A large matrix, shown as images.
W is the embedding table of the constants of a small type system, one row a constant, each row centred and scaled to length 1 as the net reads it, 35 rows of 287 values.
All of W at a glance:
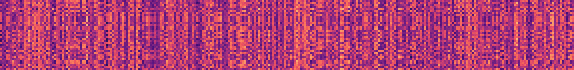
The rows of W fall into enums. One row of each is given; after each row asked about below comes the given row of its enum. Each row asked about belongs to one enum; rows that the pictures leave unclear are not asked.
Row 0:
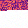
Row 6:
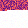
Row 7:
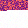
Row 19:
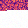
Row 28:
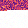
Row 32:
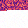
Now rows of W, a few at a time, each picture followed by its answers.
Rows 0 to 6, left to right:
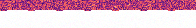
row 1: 19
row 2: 7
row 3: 0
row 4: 28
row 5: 0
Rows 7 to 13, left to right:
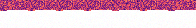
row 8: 6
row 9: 6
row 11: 19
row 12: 6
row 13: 7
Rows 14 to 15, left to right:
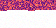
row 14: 7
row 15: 32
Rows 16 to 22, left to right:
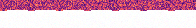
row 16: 6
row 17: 32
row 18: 6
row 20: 32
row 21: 7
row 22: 19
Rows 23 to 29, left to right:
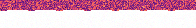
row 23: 0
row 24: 7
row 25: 28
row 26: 7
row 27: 6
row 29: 6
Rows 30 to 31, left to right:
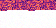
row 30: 0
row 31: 0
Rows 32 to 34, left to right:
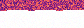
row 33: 7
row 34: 28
